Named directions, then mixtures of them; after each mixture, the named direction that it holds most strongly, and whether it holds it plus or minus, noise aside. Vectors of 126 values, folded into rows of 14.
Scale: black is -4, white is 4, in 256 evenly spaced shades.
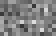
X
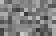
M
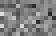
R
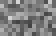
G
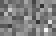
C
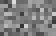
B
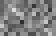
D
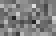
R, minus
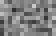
M, plus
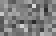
X, minus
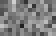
D, plus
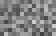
X, plus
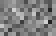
D, plus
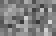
C, plus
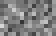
D, plus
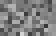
D, plus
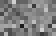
X, plus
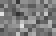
R, plus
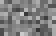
M, plus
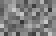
D, plus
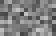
M, minus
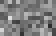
G, plus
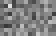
B, minus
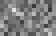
D, plus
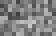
G, minus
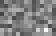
C, plus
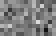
C, minus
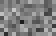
X, minus
